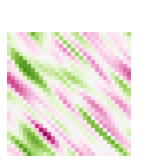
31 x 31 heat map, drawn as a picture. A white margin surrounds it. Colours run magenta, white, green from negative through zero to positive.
Overall the values sit about 50% of the way up the scale. Streaks slant down to the right. Neither half mirrors the other.
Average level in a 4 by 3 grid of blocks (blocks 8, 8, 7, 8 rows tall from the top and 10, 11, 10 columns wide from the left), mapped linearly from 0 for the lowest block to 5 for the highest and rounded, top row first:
4 2 1 | 3 4 1 | 2 2 0 | 5 1 3
